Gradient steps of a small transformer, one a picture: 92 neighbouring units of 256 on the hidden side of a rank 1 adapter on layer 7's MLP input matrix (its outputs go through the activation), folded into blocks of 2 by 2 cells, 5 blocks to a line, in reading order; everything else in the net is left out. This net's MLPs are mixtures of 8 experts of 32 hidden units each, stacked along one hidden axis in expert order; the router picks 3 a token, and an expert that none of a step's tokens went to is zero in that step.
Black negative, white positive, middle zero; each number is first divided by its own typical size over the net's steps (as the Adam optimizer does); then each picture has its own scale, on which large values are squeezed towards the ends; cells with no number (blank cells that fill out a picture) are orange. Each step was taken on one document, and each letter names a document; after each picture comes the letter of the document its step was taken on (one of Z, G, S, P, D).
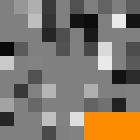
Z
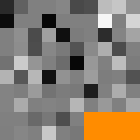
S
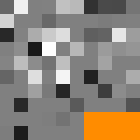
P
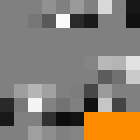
Z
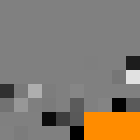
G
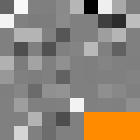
P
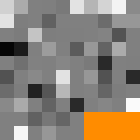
P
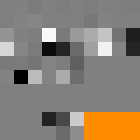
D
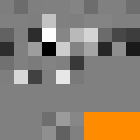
D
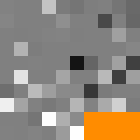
G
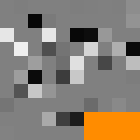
Z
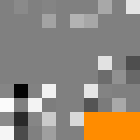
Z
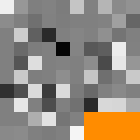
S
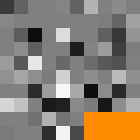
S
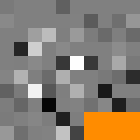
G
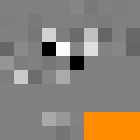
D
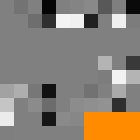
Z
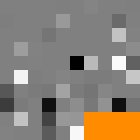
G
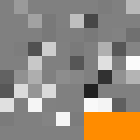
Z
